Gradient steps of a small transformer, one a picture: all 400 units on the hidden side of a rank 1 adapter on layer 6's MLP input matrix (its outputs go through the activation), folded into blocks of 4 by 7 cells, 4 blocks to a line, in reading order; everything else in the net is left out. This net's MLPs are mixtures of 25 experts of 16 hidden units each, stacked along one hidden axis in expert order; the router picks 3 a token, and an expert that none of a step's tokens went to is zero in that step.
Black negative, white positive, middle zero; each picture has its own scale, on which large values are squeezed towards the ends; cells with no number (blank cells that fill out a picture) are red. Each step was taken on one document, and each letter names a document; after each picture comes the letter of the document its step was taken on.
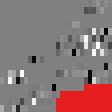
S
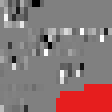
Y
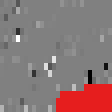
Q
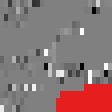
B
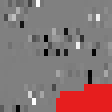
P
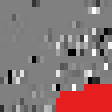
S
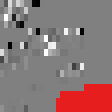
Y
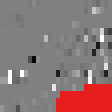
S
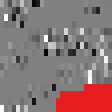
P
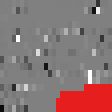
B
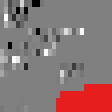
Y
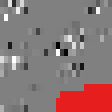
Y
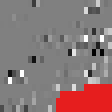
S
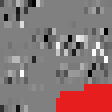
P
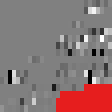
S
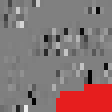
P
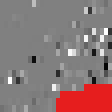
S
